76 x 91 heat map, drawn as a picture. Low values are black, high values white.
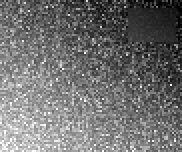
The top right is the calmest part. The field climbs toward the bottom left. An odd patch, calmer than its surroundings, sits in the top right. No regular stripes run through it. The ninth with the highest average is the bottom left. The ninth with the lowest average is the top right. No single row or column stands out from its neighbours.
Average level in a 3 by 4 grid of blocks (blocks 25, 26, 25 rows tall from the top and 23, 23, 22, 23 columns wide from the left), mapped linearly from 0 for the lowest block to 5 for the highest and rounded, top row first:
2 2 1 0 | 4 3 2 1 | 5 4 3 3
